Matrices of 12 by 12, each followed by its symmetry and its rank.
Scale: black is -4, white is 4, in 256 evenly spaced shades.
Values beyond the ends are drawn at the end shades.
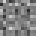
antisymmetric, rank two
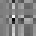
neither, rank one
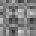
antisymmetric, rank two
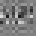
neither, rank two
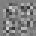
antisymmetric, rank two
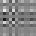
neither, rank one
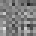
antisymmetric, rank two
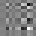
neither, rank one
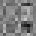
neither, rank two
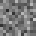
neither, full rank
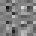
neither, rank two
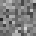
neither, full rank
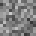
neither, full rank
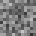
neither, full rank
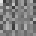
neither, rank two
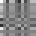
neither, rank one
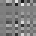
neither, rank one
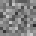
neither, full rank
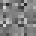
antisymmetric, rank two
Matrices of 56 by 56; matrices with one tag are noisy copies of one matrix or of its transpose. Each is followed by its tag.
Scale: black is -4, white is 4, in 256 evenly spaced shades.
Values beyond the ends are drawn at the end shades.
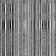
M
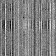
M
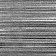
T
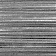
T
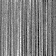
T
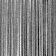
T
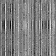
M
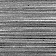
T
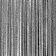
T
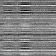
M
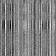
M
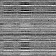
M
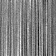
T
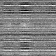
M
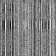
M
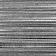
T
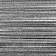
T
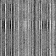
M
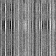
M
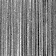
T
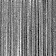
T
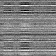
M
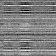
M
